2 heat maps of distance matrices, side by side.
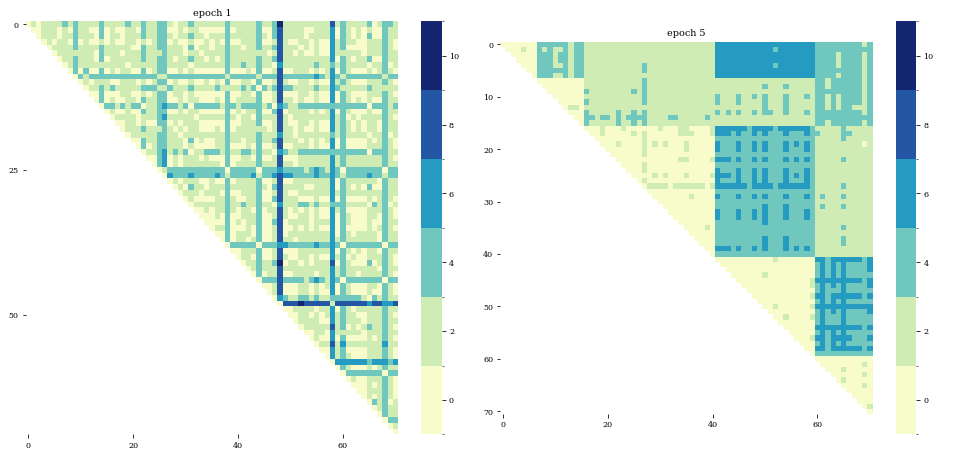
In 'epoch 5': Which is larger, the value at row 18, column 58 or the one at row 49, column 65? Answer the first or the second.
the second
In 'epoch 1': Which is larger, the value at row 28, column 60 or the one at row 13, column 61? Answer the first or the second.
the first
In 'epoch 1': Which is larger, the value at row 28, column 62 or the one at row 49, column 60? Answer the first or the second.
the second
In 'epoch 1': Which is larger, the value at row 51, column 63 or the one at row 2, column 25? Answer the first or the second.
the second
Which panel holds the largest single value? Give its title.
epoch 1
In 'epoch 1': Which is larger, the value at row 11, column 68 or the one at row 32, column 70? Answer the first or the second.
the first
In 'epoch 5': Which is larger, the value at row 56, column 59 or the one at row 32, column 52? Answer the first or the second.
the second
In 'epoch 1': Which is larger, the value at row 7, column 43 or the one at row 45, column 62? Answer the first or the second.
the first
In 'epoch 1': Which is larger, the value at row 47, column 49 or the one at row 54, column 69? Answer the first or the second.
the first
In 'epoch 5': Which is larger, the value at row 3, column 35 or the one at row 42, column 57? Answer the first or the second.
the first
